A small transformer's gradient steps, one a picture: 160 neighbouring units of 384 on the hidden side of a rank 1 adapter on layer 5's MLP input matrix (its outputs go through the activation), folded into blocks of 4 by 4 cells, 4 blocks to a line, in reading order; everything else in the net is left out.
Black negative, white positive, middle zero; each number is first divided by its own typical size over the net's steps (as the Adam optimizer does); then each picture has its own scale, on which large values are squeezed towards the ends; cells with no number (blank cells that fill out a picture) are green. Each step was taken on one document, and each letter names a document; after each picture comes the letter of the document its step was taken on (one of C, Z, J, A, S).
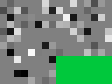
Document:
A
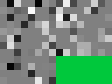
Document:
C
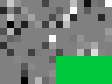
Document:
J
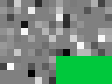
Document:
C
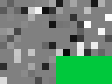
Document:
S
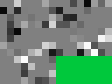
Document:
J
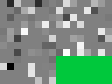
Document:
C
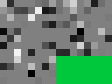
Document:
S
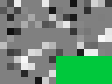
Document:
J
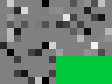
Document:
A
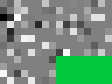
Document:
A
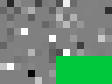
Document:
C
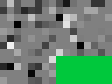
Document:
C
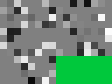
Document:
J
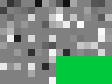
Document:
C
